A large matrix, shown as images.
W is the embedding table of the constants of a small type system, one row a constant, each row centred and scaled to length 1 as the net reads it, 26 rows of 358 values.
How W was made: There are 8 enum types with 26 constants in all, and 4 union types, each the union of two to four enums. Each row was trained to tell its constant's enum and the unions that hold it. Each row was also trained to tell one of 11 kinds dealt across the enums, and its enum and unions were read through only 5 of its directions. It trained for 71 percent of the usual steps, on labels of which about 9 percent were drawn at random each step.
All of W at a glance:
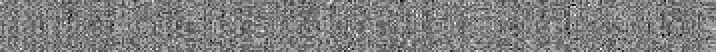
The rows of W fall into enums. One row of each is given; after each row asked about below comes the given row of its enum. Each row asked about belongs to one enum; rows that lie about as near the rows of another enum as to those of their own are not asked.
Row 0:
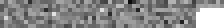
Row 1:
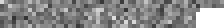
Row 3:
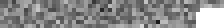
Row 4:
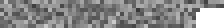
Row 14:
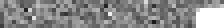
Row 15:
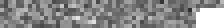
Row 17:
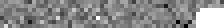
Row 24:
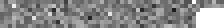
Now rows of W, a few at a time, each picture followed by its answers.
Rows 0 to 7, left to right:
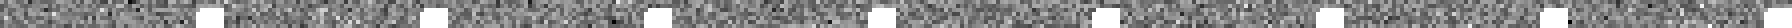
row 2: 4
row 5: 0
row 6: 1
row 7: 14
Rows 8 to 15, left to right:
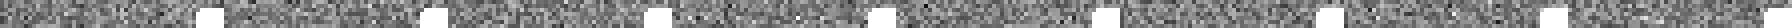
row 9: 4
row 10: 0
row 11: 15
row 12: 3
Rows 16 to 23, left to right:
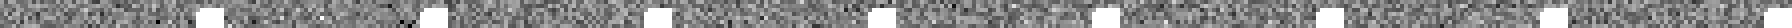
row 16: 14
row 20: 15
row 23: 1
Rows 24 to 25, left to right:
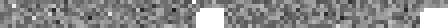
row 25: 3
